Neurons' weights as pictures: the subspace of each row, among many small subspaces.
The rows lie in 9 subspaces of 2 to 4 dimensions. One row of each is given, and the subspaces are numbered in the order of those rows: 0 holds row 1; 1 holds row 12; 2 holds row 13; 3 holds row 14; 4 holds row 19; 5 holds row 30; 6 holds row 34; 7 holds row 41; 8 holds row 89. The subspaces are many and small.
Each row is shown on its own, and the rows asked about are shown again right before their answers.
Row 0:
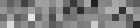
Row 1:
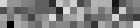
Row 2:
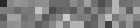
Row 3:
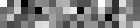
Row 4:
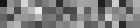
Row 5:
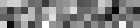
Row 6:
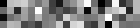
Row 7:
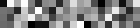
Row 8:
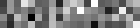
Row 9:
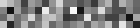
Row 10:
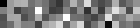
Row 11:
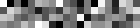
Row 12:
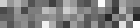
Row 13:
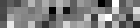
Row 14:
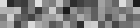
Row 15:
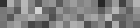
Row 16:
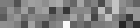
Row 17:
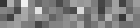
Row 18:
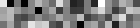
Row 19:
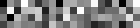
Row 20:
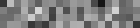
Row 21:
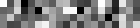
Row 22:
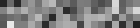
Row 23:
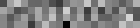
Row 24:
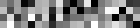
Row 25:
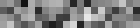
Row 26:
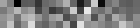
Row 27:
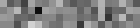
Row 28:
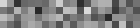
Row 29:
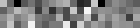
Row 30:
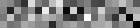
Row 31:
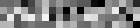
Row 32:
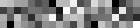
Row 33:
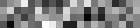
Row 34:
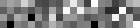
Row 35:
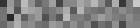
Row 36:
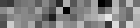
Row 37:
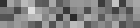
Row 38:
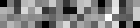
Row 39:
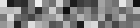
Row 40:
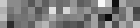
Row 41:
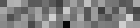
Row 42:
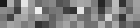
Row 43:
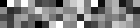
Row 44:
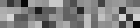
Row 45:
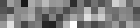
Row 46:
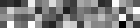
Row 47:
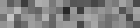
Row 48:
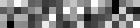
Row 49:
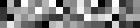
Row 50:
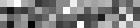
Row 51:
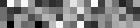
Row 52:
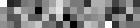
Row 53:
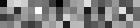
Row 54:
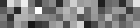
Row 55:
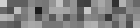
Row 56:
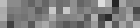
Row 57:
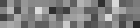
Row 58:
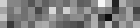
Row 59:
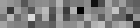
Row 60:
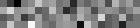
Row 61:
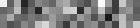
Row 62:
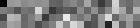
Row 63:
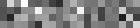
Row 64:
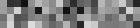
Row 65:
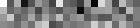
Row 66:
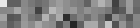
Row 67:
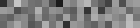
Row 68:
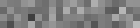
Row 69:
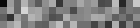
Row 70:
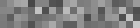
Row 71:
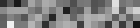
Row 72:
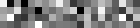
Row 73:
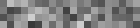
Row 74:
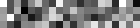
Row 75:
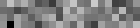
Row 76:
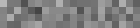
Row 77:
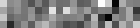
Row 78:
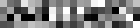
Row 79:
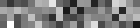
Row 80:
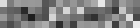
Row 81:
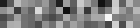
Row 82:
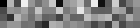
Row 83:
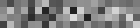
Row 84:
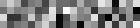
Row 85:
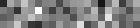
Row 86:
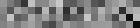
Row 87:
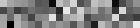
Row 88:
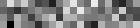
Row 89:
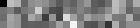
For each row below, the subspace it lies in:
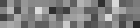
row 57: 7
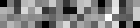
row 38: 1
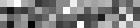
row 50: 3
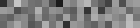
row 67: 7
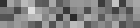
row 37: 5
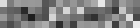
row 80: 3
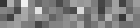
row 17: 1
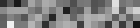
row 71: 4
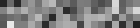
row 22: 4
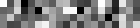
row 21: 1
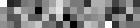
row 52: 8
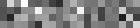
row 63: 1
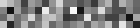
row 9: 5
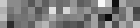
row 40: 2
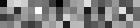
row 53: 2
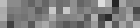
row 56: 2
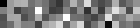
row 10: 8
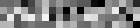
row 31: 3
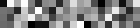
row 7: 4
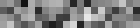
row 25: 8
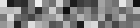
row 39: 3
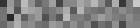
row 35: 3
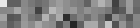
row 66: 8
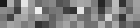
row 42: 1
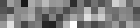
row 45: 8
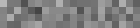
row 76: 5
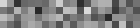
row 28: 7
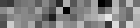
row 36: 7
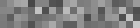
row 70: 5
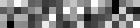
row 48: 4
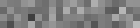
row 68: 6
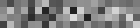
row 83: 5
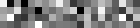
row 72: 1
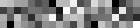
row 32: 0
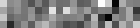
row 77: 2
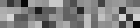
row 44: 1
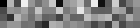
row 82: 6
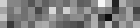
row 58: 2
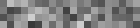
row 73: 5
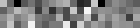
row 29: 7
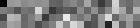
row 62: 8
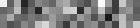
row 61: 1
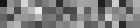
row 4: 5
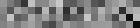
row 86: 5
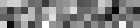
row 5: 5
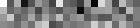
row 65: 6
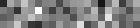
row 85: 5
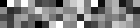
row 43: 0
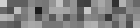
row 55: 7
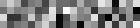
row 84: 8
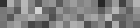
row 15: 4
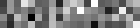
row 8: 6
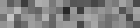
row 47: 3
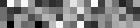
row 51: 0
